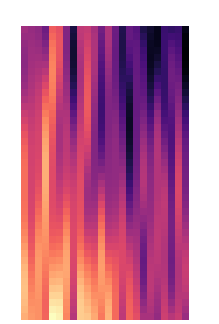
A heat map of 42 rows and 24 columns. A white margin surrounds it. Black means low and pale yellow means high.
The halves do not mirror each other. The histogram is bell-shaped. The grain runs up and down. Overall the values sit about 50% of the way up the scale. The field climbs toward the bottom left.
